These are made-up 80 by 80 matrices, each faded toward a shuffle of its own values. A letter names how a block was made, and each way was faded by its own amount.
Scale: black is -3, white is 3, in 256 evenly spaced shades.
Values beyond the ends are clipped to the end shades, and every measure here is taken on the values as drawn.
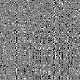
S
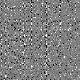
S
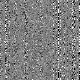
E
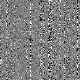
E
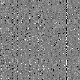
S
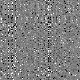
S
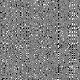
S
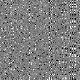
S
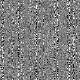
E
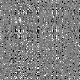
S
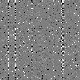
S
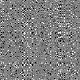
S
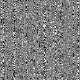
E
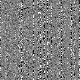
E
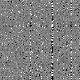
S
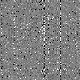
S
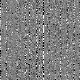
E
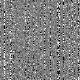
E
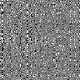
S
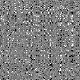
S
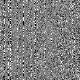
E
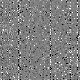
S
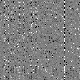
S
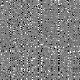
S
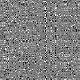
S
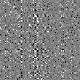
S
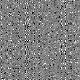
S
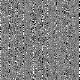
E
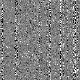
E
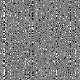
S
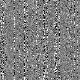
E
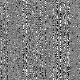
E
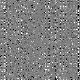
S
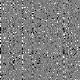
S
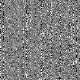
E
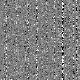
E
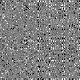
S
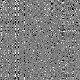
S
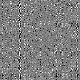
S
